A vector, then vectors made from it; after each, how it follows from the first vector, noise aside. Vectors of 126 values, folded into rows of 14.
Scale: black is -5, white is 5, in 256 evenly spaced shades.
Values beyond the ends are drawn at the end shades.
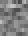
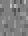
partly zeroed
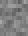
shrunk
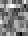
scaled up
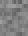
shrunk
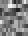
scaled up
